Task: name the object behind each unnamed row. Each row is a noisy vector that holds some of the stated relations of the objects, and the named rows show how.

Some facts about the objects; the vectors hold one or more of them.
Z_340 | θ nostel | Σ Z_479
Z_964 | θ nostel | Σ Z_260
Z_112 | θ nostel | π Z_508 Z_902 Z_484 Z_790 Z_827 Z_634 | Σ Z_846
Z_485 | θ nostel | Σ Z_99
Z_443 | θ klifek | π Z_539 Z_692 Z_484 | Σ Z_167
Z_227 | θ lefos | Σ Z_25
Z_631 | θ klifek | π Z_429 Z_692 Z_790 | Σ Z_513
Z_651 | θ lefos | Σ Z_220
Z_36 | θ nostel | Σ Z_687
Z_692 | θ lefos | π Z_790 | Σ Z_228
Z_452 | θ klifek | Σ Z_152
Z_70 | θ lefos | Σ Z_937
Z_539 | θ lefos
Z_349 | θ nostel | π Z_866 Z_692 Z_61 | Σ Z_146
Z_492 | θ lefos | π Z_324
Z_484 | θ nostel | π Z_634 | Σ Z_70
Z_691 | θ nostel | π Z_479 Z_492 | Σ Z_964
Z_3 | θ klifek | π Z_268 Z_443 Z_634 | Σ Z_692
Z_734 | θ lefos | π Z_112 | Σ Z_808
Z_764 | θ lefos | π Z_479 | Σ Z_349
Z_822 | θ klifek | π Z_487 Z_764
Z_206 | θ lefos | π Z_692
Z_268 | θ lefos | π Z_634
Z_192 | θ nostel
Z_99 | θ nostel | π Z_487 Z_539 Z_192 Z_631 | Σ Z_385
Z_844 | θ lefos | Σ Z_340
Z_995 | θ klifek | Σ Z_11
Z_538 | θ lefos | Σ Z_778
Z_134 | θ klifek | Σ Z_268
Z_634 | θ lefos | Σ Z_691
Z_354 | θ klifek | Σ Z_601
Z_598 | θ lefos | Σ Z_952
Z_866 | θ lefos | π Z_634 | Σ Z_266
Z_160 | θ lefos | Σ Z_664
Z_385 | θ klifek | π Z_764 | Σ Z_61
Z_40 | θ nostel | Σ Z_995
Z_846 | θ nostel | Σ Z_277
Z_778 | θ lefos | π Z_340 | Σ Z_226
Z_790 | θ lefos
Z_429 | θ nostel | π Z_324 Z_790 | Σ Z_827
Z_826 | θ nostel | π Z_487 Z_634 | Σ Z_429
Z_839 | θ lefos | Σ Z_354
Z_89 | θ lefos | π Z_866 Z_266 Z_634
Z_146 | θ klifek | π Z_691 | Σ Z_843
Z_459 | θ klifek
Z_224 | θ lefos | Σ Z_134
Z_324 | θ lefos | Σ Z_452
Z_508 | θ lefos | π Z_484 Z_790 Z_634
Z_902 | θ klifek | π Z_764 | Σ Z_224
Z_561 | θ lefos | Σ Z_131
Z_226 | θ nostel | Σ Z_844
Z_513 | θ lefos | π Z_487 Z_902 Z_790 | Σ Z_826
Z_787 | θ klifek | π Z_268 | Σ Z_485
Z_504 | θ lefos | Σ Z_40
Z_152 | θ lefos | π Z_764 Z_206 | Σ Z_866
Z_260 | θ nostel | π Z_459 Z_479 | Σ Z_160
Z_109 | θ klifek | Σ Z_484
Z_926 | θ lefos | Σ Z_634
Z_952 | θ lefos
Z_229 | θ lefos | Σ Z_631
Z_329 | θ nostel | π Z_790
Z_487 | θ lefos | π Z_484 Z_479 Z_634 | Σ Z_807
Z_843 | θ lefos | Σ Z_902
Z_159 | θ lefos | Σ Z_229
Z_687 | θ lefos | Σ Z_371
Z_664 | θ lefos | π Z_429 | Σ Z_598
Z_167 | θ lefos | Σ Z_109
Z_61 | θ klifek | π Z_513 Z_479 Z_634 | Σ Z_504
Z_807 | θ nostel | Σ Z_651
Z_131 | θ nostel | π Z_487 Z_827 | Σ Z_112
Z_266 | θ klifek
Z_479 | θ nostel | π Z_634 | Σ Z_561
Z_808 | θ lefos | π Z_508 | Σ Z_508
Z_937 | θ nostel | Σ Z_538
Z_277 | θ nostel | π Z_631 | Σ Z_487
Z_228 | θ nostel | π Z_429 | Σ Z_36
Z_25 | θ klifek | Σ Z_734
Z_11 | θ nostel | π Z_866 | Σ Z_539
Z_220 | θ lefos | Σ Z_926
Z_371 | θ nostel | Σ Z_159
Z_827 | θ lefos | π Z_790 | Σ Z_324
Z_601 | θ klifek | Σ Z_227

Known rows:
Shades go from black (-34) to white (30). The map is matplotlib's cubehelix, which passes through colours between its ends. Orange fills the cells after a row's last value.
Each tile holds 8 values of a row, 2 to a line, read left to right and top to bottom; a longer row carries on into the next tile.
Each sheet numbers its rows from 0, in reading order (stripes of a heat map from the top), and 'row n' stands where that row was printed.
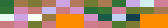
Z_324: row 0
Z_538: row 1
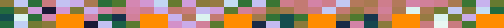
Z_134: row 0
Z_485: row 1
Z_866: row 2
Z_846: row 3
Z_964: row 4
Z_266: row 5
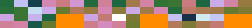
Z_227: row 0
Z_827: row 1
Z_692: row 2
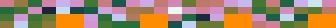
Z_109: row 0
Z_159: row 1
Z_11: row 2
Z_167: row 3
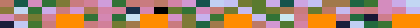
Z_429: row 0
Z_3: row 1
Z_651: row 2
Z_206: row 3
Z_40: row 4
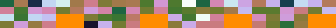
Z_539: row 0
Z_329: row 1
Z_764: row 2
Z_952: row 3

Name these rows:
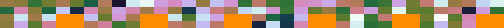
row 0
Z_631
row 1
Z_504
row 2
Z_634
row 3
Z_99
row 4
Z_452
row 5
Z_146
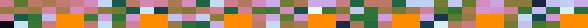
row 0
Z_192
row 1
Z_822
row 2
Z_664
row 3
Z_459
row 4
Z_228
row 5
Z_479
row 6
Z_995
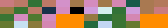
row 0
Z_443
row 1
Z_826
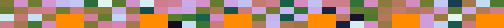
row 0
Z_492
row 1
Z_268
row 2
Z_349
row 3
Z_787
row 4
Z_484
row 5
Z_152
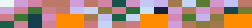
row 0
Z_260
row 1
Z_61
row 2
Z_89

